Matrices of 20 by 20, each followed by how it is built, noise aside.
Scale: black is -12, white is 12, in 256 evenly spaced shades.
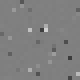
sparse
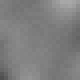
smooth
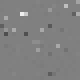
sparse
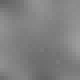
smooth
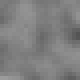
smooth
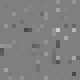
sparse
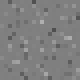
sparse
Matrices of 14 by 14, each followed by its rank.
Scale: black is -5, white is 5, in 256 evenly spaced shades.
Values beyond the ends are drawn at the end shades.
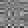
two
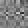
two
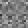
three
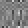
two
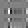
one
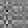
two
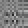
two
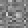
three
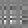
one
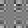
one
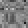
three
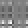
one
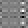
one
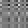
one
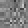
three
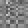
two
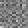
three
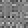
three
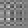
one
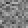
three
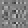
two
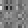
two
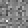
three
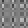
one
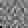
three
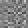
two
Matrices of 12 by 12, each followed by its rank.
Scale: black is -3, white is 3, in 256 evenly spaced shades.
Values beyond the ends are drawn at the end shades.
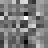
two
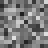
full rank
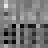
two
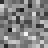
full rank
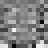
two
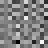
two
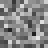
full rank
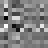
two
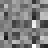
two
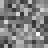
full rank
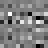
two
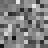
full rank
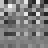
two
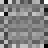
two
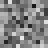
full rank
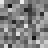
full rank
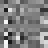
two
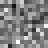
full rank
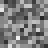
full rank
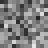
full rank
